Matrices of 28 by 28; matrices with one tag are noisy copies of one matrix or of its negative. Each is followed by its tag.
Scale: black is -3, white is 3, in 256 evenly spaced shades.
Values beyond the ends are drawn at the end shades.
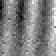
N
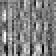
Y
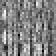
Y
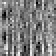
Y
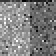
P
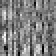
Y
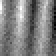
N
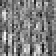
Y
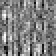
Y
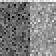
P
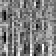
Y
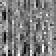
Y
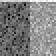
P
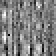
Y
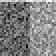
P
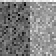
P
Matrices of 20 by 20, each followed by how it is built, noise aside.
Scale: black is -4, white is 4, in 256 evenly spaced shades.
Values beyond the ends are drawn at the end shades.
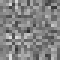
low rank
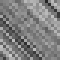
Toeplitz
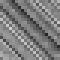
Toeplitz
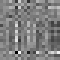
low rank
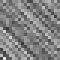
Toeplitz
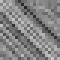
Toeplitz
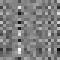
low rank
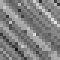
Toeplitz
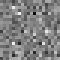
low rank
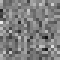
low rank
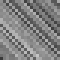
Toeplitz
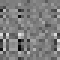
low rank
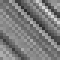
Toeplitz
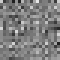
low rank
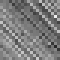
Toeplitz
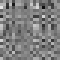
low rank
